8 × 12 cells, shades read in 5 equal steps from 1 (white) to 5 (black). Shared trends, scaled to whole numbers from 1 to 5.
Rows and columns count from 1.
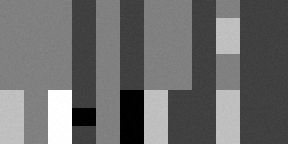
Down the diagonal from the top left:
3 3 3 4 3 5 2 4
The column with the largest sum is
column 6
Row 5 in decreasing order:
4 4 4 4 4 3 3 3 3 3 3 3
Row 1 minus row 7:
1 0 2 -1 0 -1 1 -1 0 1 0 0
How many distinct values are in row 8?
5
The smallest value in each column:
2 3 1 4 3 4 2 3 4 2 4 4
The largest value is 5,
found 4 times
